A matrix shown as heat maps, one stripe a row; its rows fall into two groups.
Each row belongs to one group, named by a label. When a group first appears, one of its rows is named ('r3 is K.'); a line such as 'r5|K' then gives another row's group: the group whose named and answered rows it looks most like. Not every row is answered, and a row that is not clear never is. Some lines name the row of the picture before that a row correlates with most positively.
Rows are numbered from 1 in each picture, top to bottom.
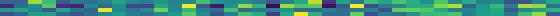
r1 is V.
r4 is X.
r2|X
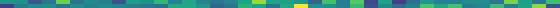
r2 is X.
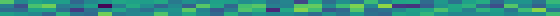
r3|X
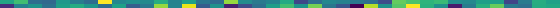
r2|V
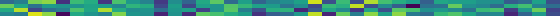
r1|V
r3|V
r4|V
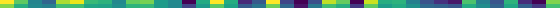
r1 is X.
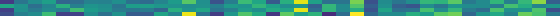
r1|X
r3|X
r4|X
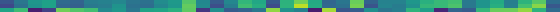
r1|X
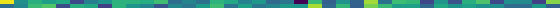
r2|V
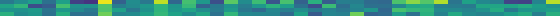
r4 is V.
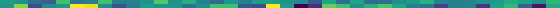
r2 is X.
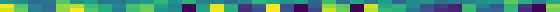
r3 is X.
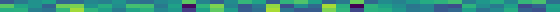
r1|X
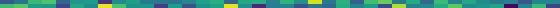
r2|V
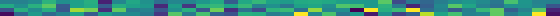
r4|X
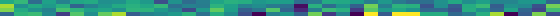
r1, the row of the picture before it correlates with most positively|2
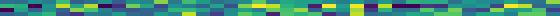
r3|X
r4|X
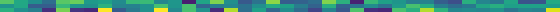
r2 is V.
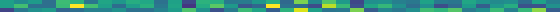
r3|X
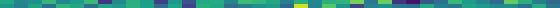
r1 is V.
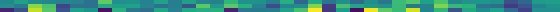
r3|V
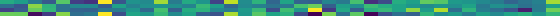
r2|V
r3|V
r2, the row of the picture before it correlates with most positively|3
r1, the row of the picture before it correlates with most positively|1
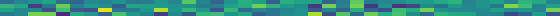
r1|X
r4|V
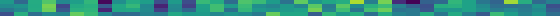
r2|V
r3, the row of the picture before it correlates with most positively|4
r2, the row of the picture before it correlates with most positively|4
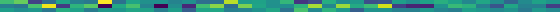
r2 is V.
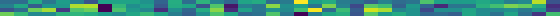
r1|X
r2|V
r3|V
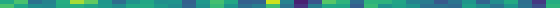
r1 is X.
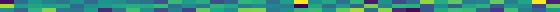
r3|V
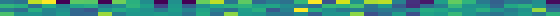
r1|V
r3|X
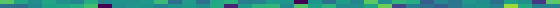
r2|V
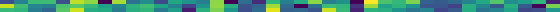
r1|V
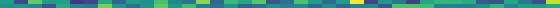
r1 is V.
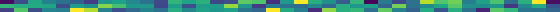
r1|X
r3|X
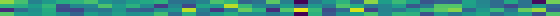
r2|V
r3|X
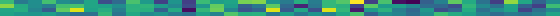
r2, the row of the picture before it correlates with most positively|1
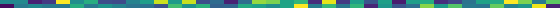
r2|X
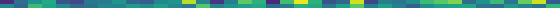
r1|X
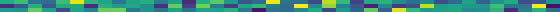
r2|X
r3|V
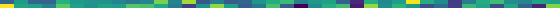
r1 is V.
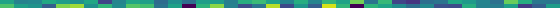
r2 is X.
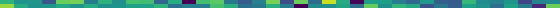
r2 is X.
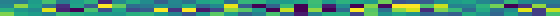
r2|V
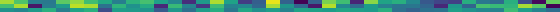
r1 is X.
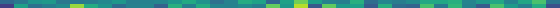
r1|X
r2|X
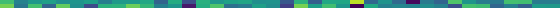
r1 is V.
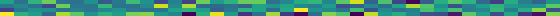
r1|V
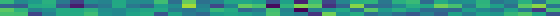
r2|X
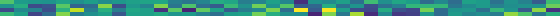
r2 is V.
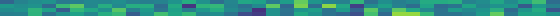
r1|X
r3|V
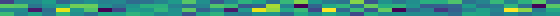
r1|X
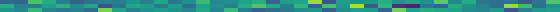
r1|V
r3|V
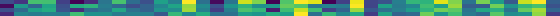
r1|X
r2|X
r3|X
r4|X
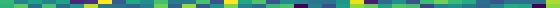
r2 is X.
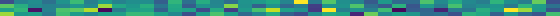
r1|X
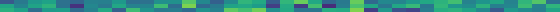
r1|X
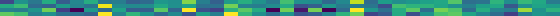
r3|X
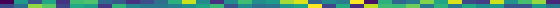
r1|X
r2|V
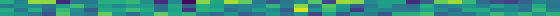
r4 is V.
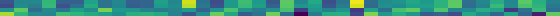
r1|X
